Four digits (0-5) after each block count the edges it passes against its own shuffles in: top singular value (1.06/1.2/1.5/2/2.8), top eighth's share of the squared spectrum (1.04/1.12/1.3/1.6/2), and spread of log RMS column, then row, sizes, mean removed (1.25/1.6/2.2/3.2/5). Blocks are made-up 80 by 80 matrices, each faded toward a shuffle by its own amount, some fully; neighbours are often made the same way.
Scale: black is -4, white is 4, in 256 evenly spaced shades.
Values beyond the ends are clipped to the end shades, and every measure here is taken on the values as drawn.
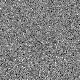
0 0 0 0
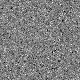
0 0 0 0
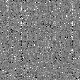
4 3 1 1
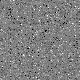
2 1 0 0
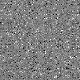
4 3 1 2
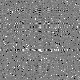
4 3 1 2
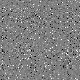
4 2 1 1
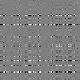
5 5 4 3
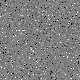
0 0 0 0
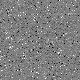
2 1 0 0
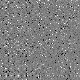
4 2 1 1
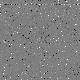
3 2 0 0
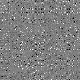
4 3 1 2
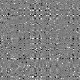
5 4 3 3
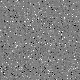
2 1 0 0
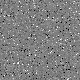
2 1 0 0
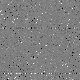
3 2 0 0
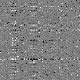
4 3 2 2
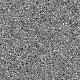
0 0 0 0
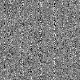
2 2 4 0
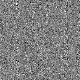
0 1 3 0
